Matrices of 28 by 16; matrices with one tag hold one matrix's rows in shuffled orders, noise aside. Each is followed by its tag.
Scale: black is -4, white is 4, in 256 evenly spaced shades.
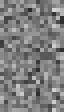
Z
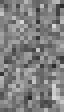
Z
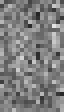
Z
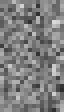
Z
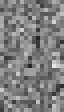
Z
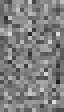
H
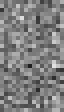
Z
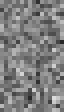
Z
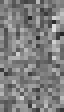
Z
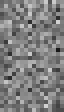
H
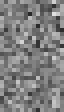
Z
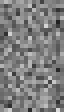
H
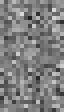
Z
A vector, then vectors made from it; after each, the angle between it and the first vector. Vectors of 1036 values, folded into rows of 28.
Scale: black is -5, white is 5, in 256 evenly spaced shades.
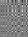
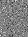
partly opposed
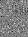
partly opposed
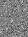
partly opposed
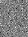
partly aligned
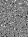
orthogonal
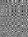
nearly opposite
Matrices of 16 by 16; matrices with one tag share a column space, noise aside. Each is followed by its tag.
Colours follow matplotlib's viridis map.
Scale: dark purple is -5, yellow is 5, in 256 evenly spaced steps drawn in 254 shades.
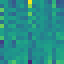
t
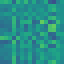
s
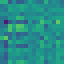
s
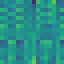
t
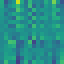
t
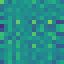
s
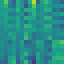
t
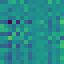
s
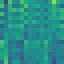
t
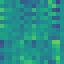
t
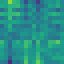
t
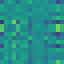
s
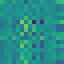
s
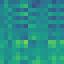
t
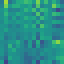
t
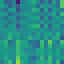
t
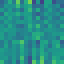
t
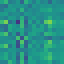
s
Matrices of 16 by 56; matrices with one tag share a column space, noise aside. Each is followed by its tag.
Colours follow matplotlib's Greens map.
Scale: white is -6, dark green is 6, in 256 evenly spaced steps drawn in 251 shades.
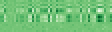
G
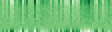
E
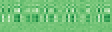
G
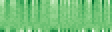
E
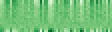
E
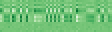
G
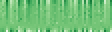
E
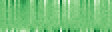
E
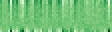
E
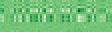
G
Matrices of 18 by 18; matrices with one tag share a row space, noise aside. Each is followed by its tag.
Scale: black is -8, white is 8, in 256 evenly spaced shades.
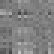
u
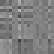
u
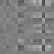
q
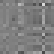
q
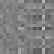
q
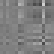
q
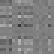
u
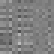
u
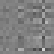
q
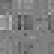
u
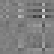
q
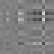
q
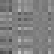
u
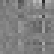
q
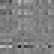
u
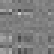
u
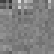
u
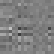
u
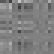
u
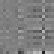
q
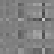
q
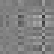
q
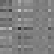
u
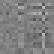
q
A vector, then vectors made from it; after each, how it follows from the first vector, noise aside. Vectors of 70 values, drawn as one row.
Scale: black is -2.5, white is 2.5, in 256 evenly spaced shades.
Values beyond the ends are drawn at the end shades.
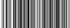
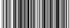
copied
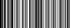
negated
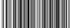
copied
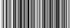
copied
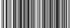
copied
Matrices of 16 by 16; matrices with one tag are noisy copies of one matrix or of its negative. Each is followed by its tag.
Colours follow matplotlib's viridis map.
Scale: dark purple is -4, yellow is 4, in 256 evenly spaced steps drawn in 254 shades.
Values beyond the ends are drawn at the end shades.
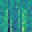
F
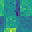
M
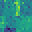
M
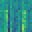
F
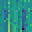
F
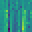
F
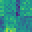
M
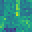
M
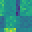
M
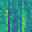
F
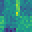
M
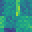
M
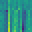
F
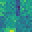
M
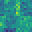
M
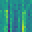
F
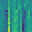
F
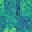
M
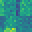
M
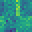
M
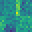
M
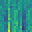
F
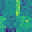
M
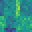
M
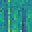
F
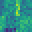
M
